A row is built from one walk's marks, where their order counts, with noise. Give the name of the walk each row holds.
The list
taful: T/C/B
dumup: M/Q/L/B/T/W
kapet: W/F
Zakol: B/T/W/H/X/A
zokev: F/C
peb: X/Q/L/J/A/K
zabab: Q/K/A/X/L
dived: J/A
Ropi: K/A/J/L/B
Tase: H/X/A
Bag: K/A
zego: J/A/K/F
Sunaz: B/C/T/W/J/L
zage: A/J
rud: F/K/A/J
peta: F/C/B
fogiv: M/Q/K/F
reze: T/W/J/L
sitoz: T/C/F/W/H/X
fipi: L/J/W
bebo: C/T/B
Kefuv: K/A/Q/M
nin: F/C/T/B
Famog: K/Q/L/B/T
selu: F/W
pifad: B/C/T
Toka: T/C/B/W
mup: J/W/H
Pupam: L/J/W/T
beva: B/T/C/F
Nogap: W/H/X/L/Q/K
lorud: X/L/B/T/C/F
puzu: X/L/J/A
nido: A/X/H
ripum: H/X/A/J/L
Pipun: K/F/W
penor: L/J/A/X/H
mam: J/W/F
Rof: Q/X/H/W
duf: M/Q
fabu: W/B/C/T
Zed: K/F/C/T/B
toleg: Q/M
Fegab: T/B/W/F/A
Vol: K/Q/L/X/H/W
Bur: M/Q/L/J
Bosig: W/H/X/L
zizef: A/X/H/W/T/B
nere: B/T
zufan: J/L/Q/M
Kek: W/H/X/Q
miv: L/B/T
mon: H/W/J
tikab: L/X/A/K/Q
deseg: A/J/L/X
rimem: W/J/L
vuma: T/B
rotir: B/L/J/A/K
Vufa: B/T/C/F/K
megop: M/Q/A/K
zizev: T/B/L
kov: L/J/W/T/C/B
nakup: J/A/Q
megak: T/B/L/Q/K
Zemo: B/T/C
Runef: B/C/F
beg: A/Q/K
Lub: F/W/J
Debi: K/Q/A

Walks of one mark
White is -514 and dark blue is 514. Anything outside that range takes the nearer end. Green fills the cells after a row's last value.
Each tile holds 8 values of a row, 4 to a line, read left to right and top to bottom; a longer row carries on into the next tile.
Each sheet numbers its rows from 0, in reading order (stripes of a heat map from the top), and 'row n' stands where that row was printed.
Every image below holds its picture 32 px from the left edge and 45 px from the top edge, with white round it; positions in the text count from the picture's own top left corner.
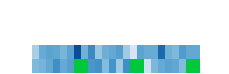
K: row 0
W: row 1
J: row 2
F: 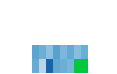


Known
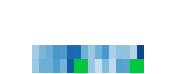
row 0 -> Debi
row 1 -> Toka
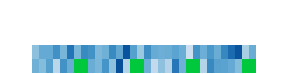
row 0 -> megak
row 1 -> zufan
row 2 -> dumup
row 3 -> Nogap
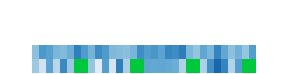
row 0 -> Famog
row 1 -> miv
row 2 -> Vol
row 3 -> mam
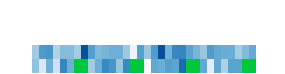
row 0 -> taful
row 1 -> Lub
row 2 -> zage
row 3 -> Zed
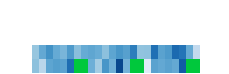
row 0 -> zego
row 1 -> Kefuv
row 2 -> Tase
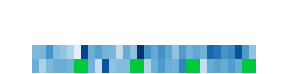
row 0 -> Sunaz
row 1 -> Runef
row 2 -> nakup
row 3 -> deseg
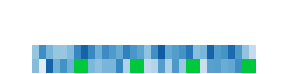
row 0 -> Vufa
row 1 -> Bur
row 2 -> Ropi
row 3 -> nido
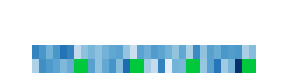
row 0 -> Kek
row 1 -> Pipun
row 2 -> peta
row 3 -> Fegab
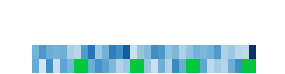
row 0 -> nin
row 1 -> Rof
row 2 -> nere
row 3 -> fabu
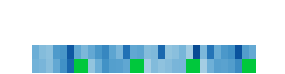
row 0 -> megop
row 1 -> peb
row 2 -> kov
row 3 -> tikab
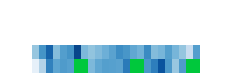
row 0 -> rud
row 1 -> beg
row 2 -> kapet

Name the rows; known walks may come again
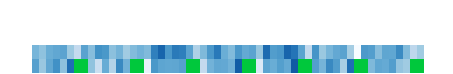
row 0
Pipun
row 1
nere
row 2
ripum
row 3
dived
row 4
Tase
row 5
selu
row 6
mon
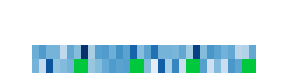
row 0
Runef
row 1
Bag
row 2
lorud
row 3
bebo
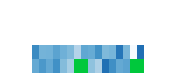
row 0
rimem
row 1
sitoz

